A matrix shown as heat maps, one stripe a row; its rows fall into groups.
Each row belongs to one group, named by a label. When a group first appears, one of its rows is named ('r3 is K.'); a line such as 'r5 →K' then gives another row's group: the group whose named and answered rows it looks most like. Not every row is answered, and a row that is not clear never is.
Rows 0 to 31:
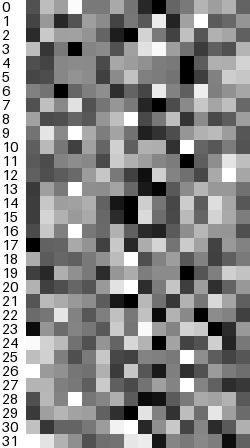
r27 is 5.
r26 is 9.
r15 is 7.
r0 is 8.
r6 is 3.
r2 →7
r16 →8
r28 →8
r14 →7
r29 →7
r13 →8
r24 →9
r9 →8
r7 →8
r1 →3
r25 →5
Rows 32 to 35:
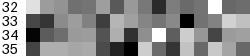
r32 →9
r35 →7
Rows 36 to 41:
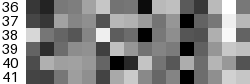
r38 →9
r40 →7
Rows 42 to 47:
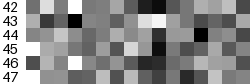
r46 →8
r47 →9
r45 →9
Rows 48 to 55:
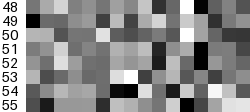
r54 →7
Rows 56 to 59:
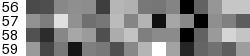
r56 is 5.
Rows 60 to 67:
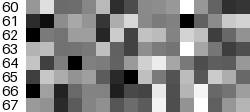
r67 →3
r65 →7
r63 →5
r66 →3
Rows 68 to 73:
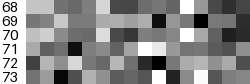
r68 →5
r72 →8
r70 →5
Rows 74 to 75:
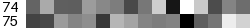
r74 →3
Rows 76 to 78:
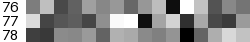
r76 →3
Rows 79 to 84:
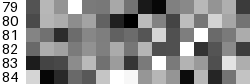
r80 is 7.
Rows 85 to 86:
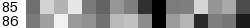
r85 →8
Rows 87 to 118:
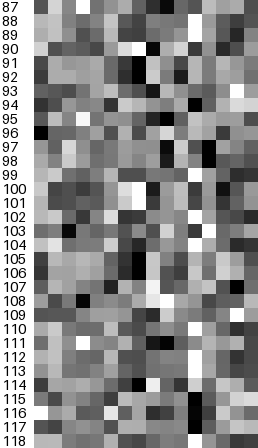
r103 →3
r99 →5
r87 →8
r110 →5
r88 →5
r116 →9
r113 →5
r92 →7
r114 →7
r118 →5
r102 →5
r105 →7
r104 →5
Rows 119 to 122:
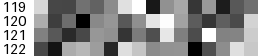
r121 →3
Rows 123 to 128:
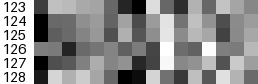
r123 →7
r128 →7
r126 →3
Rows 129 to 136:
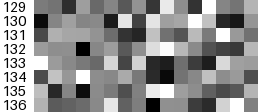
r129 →3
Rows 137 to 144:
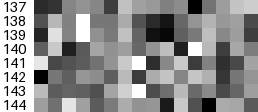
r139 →8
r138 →8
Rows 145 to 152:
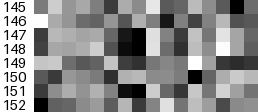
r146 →9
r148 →7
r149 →5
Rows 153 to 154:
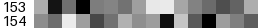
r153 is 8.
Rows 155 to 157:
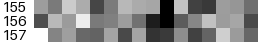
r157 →9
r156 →8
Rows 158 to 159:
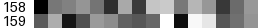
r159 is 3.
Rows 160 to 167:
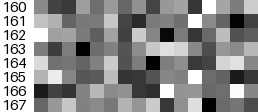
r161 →5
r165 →5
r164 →9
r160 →3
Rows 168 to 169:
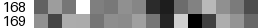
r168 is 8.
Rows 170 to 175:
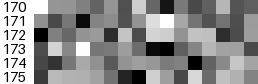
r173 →8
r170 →9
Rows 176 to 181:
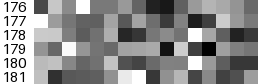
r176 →8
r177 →9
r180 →5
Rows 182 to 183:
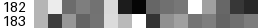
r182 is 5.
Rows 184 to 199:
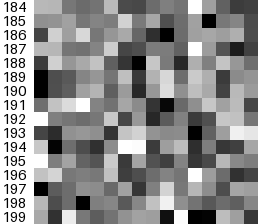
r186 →8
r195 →9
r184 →5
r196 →5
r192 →9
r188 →7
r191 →8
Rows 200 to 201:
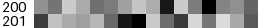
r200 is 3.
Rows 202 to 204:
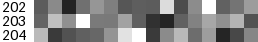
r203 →8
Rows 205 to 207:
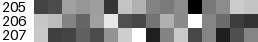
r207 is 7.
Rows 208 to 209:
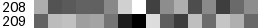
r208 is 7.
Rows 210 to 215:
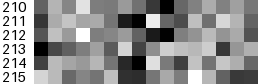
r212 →8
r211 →7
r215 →5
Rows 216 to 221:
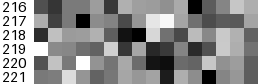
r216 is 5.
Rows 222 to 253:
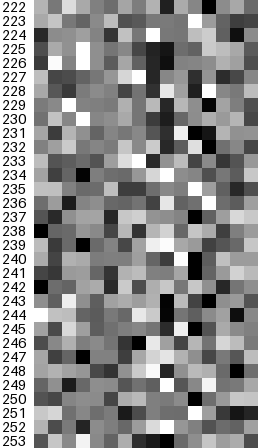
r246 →7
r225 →8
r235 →5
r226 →8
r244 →9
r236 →3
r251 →5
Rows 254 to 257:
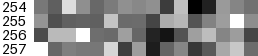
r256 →8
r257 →9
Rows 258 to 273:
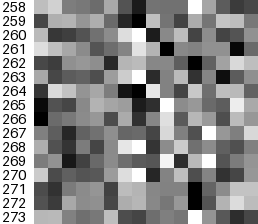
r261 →9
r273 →5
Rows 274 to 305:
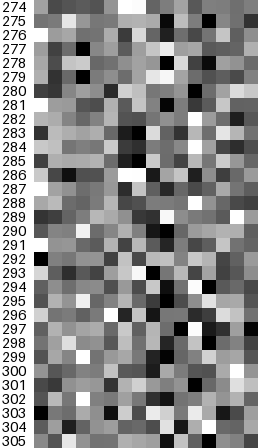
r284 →5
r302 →8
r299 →8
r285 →7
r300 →9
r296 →9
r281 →9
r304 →3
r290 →8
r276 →9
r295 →8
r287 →9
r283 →7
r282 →5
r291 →9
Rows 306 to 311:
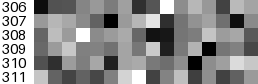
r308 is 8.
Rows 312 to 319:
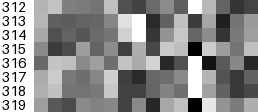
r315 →3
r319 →3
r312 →5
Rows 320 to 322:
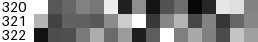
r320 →9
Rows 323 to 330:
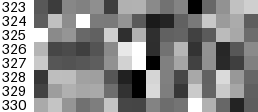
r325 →9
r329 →7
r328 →7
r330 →5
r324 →8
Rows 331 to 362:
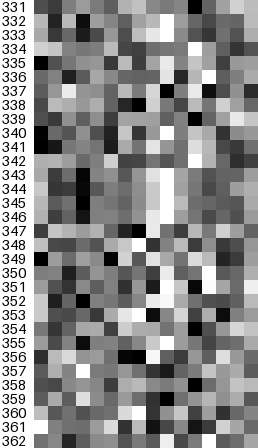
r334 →5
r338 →7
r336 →3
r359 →8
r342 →5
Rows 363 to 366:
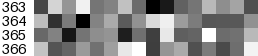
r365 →3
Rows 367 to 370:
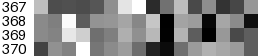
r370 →8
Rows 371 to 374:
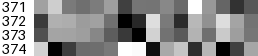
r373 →7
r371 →5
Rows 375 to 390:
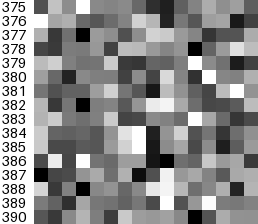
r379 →5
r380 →3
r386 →8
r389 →3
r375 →8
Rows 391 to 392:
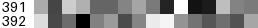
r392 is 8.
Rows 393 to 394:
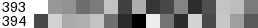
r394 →7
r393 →9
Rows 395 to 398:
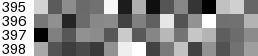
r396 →3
